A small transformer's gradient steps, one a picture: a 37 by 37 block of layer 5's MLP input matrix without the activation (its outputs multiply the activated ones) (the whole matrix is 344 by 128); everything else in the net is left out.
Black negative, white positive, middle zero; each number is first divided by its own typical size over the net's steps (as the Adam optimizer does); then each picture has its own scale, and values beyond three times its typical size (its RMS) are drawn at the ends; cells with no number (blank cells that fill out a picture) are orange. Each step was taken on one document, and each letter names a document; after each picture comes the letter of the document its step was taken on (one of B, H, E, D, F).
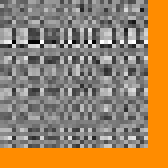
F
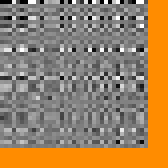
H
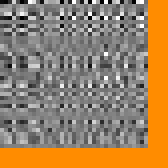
H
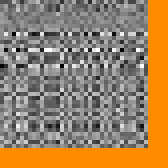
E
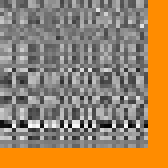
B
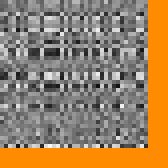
E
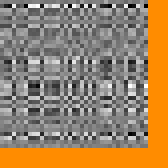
B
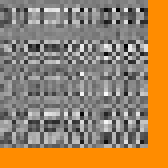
B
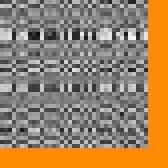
F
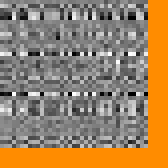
F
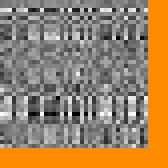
B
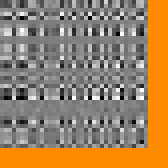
H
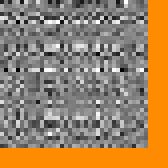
E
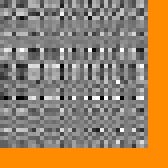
H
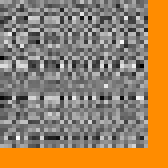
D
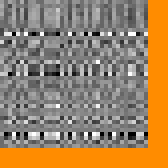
D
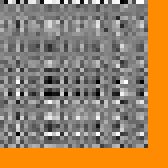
E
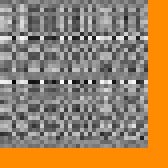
F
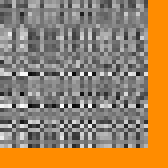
F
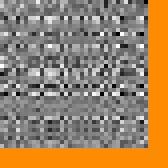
E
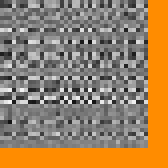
B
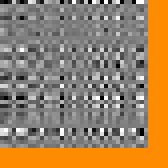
H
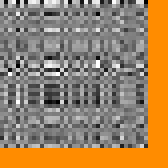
E
